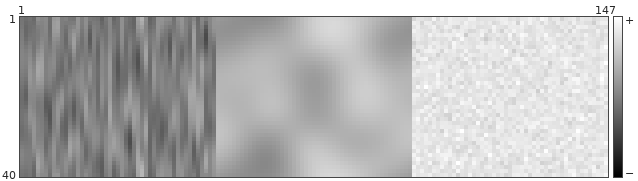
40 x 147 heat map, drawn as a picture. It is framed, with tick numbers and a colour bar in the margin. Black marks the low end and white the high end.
It is made of 1 by 3 panels. Panel 1,1: middling, streaked downward. Panel 1,2: high, smooth. Panel 1,3: very high, fine-grained, faint in contrast.
